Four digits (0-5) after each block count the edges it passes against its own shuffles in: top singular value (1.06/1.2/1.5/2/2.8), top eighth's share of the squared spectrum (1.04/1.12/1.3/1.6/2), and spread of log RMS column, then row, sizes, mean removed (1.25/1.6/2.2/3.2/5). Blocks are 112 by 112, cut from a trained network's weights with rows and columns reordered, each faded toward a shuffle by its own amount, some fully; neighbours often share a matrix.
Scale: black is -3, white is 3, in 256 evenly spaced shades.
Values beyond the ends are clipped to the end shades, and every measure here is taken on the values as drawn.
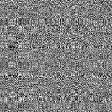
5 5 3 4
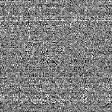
3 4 3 2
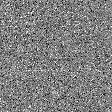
0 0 0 0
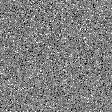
0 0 0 0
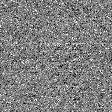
2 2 1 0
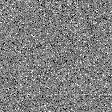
1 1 0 0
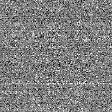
3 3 3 1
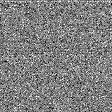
1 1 0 0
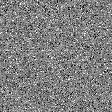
0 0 0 0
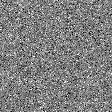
1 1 0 0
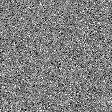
0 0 0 0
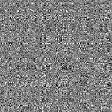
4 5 3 3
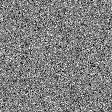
0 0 0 0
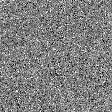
1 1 1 0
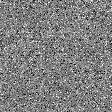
1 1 0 0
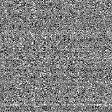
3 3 3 1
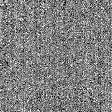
3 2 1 1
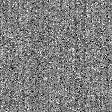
2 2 0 1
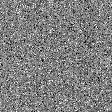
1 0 0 0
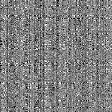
4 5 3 4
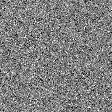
1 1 0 0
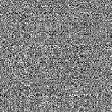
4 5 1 3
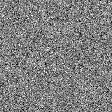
2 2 0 1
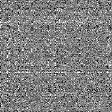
3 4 3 2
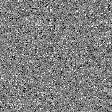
1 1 1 0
